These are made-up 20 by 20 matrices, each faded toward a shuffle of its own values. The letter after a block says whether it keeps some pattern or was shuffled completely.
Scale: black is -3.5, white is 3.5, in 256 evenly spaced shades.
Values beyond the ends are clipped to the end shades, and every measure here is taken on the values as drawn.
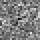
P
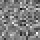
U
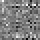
U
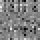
U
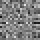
U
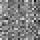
U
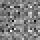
U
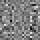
U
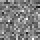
P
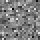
P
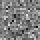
P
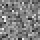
P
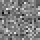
P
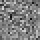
P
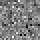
P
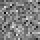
P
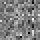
U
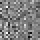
U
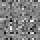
U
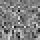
U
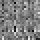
U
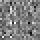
U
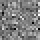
U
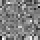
U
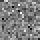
P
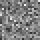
P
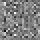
U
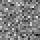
P
